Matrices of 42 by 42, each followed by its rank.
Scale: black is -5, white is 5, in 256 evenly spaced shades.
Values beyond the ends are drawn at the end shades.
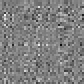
five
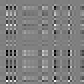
one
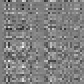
three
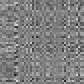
three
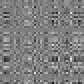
three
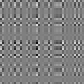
one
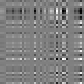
one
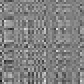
three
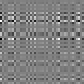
one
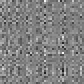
five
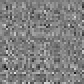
five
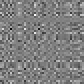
three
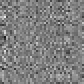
five
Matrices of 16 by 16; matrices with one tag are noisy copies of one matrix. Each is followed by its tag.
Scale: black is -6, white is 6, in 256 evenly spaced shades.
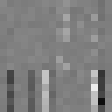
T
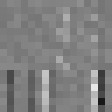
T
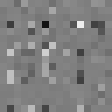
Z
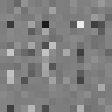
Z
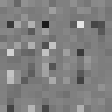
Z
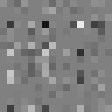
Z
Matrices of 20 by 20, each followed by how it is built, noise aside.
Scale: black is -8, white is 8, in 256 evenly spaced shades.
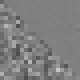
lower triangular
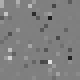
sparse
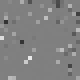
sparse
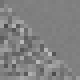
lower triangular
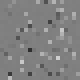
sparse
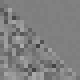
lower triangular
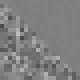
lower triangular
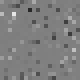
sparse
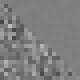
lower triangular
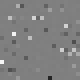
sparse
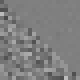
lower triangular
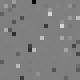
sparse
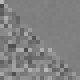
lower triangular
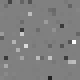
sparse
